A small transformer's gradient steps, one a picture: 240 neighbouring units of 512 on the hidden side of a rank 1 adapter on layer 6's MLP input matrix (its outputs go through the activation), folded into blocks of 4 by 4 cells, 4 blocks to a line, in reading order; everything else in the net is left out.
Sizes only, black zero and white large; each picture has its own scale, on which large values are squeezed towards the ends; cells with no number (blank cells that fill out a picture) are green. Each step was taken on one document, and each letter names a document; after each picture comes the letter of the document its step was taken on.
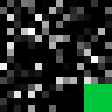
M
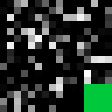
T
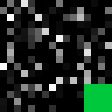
M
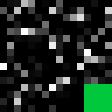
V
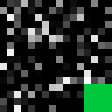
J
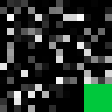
V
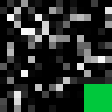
J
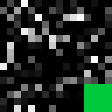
J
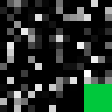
T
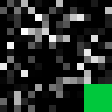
J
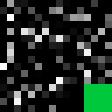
V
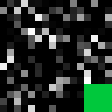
J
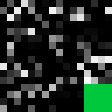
M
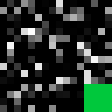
M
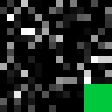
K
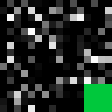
K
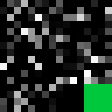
T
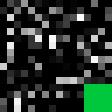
J
